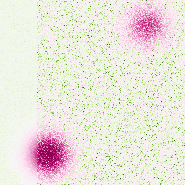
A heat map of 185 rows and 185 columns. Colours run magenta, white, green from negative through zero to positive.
There is no overall slope. The ninth with the lowest average is the bottom left. The left part is calmer, up to a seam about 20% of the way across. There are two dips.
